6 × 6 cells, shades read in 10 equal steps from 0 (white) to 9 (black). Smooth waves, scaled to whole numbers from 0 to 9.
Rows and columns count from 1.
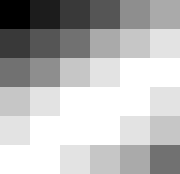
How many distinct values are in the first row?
6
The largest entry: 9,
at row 1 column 1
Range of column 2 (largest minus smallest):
8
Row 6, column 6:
5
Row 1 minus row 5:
8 8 7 6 3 1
